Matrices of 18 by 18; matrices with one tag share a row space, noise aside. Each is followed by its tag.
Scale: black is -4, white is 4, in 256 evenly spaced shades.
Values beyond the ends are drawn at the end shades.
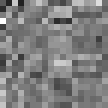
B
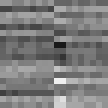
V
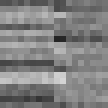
V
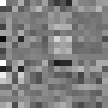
B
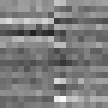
V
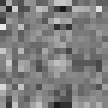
B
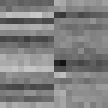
V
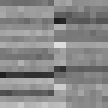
V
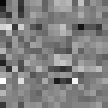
B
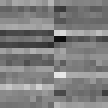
V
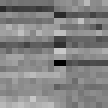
V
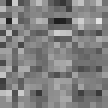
B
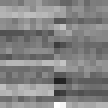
V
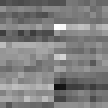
V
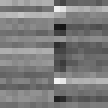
V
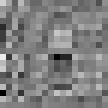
B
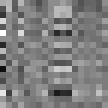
B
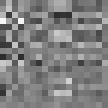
B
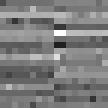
V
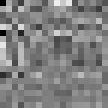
B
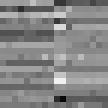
V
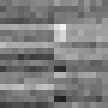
V
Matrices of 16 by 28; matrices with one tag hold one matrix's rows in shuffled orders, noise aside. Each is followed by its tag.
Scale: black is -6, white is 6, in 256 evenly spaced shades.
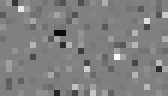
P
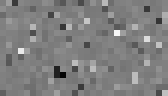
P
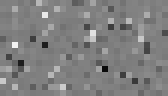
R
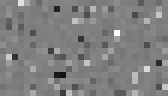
P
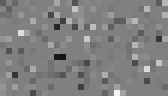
P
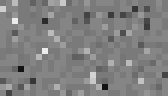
R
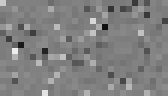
R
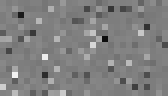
R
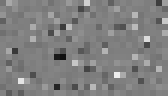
P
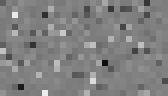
R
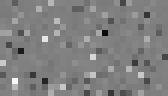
R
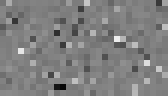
P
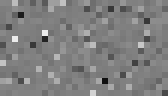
R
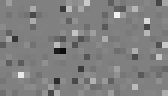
P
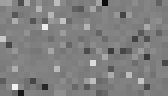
R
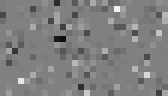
P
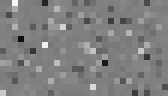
R
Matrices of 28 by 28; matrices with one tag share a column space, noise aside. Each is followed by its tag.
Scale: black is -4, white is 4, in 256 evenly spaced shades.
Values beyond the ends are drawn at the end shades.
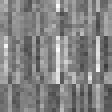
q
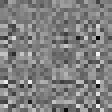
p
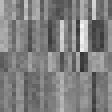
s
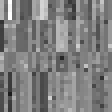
s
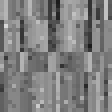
s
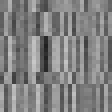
q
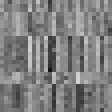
q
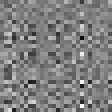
p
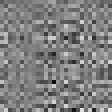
p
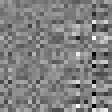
p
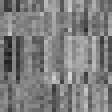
q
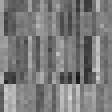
q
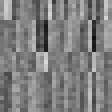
s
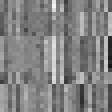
q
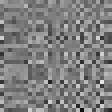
p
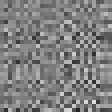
p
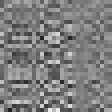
p
